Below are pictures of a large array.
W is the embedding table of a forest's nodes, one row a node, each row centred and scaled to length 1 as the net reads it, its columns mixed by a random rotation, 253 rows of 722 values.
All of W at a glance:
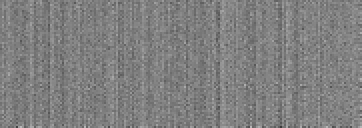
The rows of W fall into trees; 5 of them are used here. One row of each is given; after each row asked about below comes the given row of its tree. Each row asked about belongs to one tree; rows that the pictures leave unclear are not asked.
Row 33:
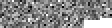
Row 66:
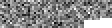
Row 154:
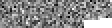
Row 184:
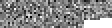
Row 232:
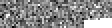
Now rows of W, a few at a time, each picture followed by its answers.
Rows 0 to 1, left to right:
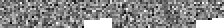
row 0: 154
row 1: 184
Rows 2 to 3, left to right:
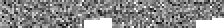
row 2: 66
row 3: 66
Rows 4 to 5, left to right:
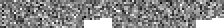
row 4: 232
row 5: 232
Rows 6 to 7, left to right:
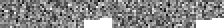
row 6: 232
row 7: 154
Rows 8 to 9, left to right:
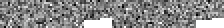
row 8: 33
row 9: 184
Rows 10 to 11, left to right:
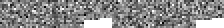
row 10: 184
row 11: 154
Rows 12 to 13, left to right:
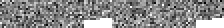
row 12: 154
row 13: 33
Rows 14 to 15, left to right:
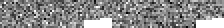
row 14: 232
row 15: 66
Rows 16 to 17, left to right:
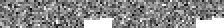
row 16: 66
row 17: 33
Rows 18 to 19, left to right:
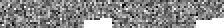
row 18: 184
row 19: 184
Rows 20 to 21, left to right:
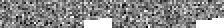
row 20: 154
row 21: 184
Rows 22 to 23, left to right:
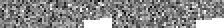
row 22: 232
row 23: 232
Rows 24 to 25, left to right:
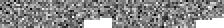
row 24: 66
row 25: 232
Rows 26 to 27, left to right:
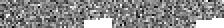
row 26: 232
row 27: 184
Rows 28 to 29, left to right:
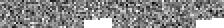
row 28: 232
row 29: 66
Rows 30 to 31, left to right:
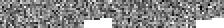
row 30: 184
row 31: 232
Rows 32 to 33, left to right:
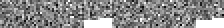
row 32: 154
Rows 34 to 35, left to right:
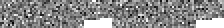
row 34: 184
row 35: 184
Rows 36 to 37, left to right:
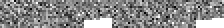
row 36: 66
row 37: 232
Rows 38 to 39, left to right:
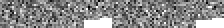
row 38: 232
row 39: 232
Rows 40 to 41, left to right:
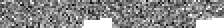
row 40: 33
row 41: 66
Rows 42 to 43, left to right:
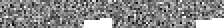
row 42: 184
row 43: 154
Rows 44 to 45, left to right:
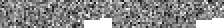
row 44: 154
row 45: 184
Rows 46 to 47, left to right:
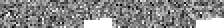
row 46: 232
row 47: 66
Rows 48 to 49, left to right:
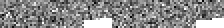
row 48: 232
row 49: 33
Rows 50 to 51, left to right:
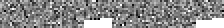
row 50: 184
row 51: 184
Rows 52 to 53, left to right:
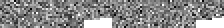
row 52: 66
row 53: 33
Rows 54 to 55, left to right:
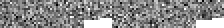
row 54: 154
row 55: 33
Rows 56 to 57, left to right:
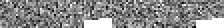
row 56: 154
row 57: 66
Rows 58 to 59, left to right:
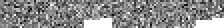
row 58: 66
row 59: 33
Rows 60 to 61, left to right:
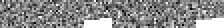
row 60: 184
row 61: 232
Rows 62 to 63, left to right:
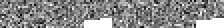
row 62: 33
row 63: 154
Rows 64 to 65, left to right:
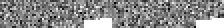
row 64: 232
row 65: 154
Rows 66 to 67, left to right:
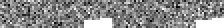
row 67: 232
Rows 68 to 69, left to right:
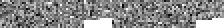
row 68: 154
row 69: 184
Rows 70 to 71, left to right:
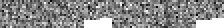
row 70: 232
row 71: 184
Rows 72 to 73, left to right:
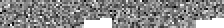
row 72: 184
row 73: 232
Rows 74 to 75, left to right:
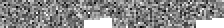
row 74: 66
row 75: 154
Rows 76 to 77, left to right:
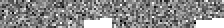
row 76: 232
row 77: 184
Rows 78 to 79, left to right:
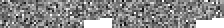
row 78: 154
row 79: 184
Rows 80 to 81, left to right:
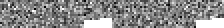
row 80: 184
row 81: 154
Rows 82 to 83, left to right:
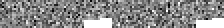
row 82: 154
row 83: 154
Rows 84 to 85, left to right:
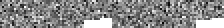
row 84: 184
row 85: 154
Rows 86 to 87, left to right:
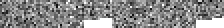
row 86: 154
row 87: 33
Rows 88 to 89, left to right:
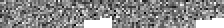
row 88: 33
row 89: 232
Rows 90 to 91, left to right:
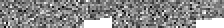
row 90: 33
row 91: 232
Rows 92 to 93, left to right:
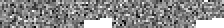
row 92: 184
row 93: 184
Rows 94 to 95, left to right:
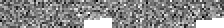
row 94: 66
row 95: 33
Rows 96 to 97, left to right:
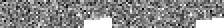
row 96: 66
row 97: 66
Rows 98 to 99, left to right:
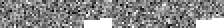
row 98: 154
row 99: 66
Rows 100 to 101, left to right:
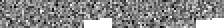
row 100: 154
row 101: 232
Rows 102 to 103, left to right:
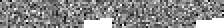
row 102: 184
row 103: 184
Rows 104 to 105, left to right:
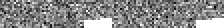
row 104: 66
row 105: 232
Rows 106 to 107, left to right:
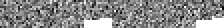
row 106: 154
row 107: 33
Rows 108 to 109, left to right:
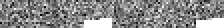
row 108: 184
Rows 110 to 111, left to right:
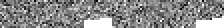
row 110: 66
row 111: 33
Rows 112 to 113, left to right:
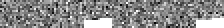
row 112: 154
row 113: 66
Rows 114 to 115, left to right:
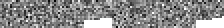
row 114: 184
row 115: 33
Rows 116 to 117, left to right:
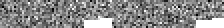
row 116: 154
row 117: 184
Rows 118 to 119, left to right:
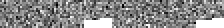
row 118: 154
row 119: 184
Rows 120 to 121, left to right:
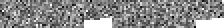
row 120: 33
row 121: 154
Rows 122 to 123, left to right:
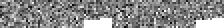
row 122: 33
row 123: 232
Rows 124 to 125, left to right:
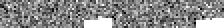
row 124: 154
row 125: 232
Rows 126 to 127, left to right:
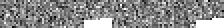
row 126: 232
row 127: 184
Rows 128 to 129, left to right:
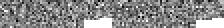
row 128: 232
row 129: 184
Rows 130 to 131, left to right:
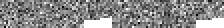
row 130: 33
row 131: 184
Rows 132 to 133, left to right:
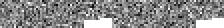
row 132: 154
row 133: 66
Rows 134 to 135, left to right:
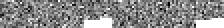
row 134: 33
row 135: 154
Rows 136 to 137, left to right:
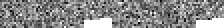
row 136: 232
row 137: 184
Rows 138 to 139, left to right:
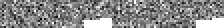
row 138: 232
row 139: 66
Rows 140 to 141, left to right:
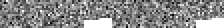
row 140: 154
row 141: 232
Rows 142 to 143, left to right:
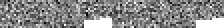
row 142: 66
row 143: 66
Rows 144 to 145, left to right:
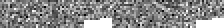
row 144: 184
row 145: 232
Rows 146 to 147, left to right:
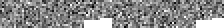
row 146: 154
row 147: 232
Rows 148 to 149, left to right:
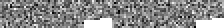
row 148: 184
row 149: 154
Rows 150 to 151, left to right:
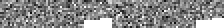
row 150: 184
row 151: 232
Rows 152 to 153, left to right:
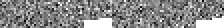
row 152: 154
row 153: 33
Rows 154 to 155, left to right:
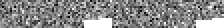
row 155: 232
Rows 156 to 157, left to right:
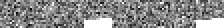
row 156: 66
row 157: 154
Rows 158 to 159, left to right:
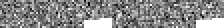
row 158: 66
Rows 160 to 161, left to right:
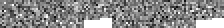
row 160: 232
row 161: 232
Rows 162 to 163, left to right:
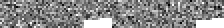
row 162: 66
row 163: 154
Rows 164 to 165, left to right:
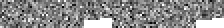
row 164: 33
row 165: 33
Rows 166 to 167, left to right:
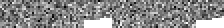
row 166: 232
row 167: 33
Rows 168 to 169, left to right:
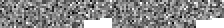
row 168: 154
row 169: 154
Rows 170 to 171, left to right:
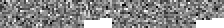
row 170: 154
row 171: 184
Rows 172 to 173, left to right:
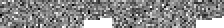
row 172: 33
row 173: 33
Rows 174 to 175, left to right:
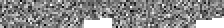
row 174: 33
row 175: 33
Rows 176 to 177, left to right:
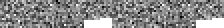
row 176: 66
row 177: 66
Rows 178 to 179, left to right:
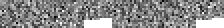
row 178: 232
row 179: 232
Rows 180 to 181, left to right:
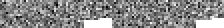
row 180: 154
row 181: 154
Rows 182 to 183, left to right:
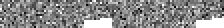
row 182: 184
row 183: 33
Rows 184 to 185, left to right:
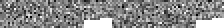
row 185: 184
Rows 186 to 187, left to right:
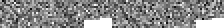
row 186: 66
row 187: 232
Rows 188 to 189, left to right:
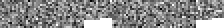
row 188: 154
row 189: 154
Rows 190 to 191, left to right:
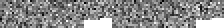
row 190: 232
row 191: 232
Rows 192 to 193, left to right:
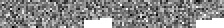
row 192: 232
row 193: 184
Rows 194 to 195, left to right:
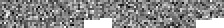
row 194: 232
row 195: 66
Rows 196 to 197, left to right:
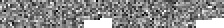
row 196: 184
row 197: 232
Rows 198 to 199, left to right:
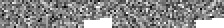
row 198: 232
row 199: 232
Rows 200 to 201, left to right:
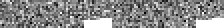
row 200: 154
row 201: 232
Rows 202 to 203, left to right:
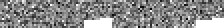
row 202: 66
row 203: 33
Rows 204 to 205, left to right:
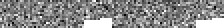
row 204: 184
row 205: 232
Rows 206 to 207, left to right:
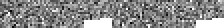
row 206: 232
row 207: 184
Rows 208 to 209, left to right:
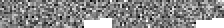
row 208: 154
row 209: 184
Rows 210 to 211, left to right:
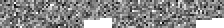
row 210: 66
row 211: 154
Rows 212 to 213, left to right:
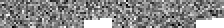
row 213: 66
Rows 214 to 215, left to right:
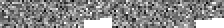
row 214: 232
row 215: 232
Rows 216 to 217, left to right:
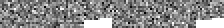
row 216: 184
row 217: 232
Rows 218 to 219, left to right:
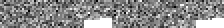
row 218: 66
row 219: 232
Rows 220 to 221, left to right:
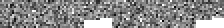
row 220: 184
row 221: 33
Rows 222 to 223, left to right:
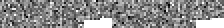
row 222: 184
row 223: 154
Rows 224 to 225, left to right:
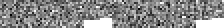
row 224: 232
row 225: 154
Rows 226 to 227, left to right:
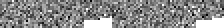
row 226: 33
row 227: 33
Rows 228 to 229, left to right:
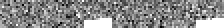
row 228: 66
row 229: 232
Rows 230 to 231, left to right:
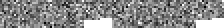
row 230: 66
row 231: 154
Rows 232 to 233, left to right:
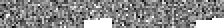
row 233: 184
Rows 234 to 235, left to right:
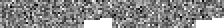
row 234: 184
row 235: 33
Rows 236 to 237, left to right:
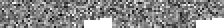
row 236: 232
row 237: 66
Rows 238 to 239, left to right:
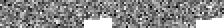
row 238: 66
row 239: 232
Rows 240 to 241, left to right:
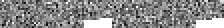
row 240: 154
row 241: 184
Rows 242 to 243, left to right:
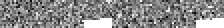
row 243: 232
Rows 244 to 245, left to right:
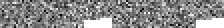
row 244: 232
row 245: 66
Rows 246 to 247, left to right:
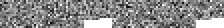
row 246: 154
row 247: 66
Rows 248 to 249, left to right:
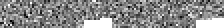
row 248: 184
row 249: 66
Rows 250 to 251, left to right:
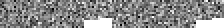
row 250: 154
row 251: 184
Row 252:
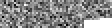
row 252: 66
